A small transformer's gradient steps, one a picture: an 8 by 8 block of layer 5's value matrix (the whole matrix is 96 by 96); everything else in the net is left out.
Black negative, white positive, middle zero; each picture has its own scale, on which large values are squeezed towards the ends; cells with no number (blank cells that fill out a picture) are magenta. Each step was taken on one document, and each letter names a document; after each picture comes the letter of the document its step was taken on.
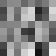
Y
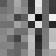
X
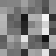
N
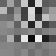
X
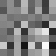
N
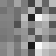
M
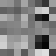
M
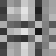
Y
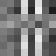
Y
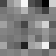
N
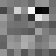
Y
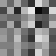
X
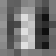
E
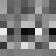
Y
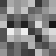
Y
